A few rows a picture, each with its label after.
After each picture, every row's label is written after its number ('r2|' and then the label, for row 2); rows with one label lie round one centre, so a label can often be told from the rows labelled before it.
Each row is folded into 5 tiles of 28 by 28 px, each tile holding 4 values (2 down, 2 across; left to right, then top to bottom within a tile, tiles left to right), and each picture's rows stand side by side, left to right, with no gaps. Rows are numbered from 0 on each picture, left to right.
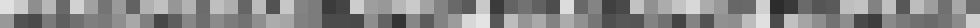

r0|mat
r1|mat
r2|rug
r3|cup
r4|rug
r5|cup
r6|mat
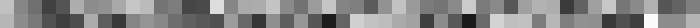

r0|rug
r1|rug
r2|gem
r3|gem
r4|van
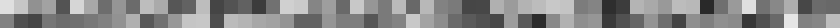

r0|mat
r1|cup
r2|mat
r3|rug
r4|rug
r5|van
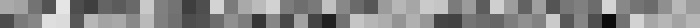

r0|cup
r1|rug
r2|gem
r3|mat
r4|gem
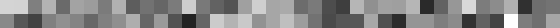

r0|mat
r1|gem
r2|rug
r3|van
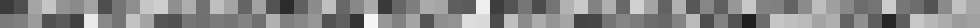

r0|van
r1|mat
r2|van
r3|cup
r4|mat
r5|gem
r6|gem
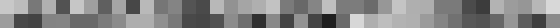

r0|mat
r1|rug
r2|gem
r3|rug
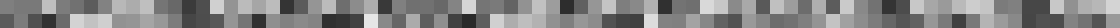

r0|gem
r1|rug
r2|van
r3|gem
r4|van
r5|mat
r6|rug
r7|rug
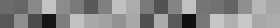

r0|gem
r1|gem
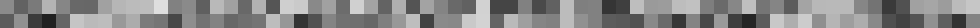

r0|gem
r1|mat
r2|mat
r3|cup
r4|rug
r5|gem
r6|rug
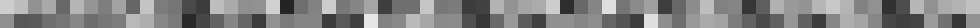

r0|mat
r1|rug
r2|van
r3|rug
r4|van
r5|rug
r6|rug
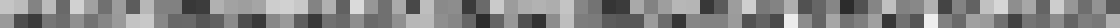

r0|mat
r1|rug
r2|mat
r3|rug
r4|rug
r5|van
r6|van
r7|mat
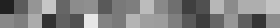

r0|van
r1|rug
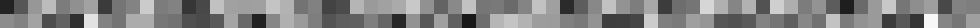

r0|van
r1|rug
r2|rug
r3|gem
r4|van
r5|mat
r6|van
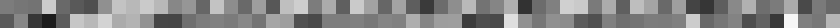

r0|gem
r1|mat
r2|mat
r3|van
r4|mat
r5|van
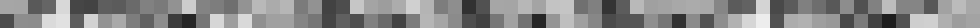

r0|cup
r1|gem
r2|rug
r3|rug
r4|rug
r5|cup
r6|gem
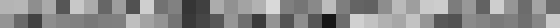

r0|mat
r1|rug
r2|gem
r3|mat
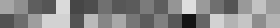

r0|cup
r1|gem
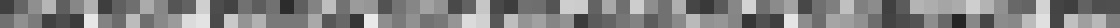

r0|van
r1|cup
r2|van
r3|cup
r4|mat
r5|van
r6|rug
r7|cup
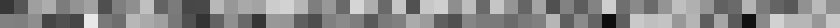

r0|van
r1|rug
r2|mat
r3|mat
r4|gem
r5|gem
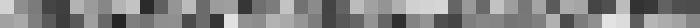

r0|rug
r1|van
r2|rug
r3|mat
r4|cup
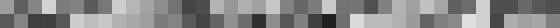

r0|gem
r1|rug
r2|gem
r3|cup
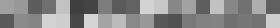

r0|cup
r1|mat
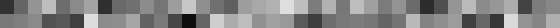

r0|van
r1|gem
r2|mat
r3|van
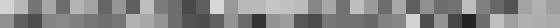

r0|mat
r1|rug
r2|mat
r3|gem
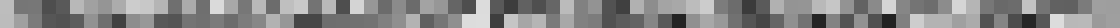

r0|rug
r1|mat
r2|mat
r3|cup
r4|rug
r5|rug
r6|gem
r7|gem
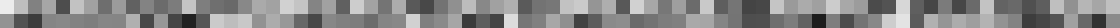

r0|mat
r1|gem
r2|mat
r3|van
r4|mat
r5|rug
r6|cup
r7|rug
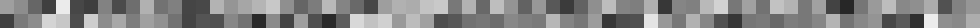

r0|cup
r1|rug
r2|gem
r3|mat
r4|van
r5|mat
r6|van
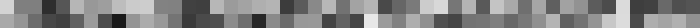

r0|rug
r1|rug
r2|van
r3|mat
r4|cup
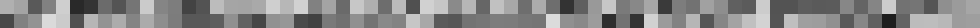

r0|cup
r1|rug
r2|mat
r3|mat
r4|van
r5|cup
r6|gem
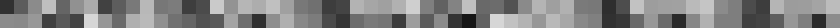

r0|van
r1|rug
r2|rug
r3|gem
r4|rug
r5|rug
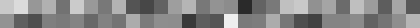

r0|mat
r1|van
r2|mat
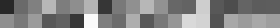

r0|van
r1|cup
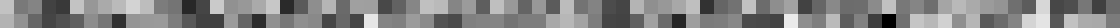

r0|rug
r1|rug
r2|van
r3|mat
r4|rug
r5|van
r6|gem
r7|cup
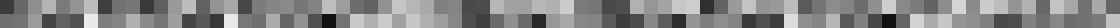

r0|van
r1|van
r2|gem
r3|rug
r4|rug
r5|van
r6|gem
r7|mat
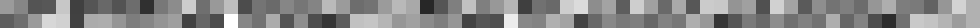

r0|cup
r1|van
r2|gem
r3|van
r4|mat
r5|mat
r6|gem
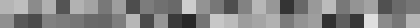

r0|mat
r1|gem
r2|van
